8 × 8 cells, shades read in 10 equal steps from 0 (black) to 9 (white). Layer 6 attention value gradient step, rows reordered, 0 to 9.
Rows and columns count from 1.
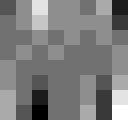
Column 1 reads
3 4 4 4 5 5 6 6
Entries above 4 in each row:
5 6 3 3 2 3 3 3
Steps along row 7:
down down up same up down up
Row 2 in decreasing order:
7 5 5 5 5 5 4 2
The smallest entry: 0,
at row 8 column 3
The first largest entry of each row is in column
3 3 3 2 1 8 8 8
